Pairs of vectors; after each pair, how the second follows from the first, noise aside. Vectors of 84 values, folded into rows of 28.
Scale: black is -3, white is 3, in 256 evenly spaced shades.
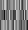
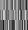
wrapped around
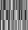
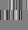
partly zeroed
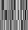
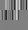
partly zeroed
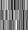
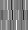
partly zeroed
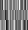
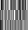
wrapped around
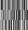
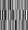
wrapped around
